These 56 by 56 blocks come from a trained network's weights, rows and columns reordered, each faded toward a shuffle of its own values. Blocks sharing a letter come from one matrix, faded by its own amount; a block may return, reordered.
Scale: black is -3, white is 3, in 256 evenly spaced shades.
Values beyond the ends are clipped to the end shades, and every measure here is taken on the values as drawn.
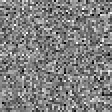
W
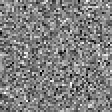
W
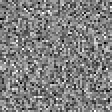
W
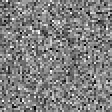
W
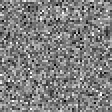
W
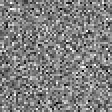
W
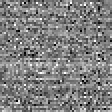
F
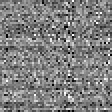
F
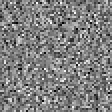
W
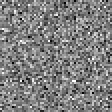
W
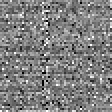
F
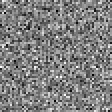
W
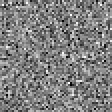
W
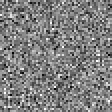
W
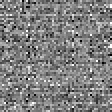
F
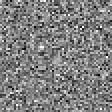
W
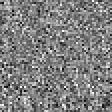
W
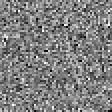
W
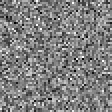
W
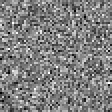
W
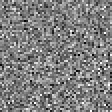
W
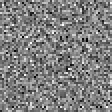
W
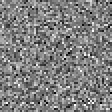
W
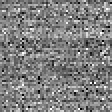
F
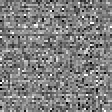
F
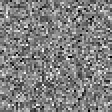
W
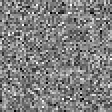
W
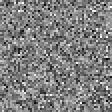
W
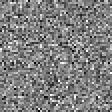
W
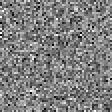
W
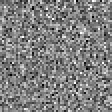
W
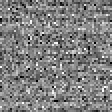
F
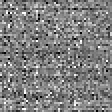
F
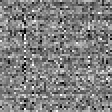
F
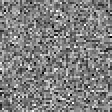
W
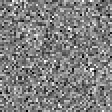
W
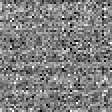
F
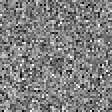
W
